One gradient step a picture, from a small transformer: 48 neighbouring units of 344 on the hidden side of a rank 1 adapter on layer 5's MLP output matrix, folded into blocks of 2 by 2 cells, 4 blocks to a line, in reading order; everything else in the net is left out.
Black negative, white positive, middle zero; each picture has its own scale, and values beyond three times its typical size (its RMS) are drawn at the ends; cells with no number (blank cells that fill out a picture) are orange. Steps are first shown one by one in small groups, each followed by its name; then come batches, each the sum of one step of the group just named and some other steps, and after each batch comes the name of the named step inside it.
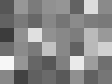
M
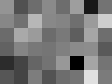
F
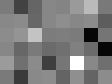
F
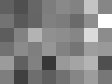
M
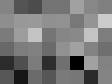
F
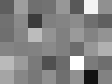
M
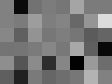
F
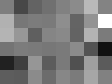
F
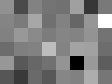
F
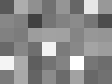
M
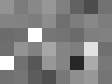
F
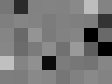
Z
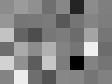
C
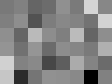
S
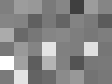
C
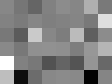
S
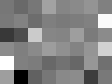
S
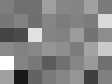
S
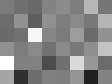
S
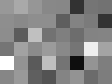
C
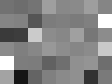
S
